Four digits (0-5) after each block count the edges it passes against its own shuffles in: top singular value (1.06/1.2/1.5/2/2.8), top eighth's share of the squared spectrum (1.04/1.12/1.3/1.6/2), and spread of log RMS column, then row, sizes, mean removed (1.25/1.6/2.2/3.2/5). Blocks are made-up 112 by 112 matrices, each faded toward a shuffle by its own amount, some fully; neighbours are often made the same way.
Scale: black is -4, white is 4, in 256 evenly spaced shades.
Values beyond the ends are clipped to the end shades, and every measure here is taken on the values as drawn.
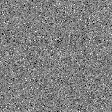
3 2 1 1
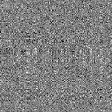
4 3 2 2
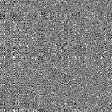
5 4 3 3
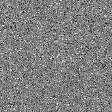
2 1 0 0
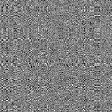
5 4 3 3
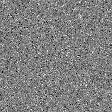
1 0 0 0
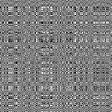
5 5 4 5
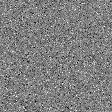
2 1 0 0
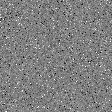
0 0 0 0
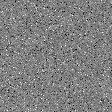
0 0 0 0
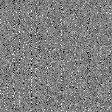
2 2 3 0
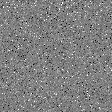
0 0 0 0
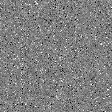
1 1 2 0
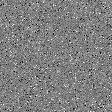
0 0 0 0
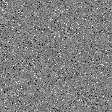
1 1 1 0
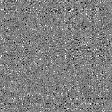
4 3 2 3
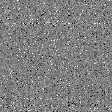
3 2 0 1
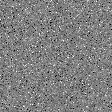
0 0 0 0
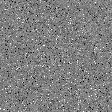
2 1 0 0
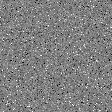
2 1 0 0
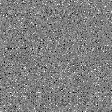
4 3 1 2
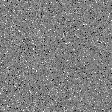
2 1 0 0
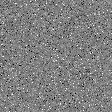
1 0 0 0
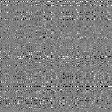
5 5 3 4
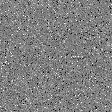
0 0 0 0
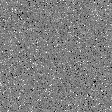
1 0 0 0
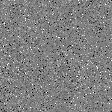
1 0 0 0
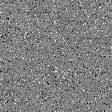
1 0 0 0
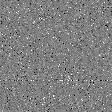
2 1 0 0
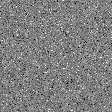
1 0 0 0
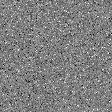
2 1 0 0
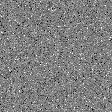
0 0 0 0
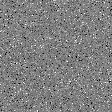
2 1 0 0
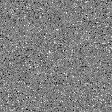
3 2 0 0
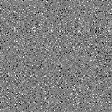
4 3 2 2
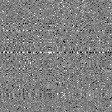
5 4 2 2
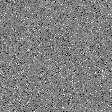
2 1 0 0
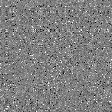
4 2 1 1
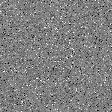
2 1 0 0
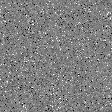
2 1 0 0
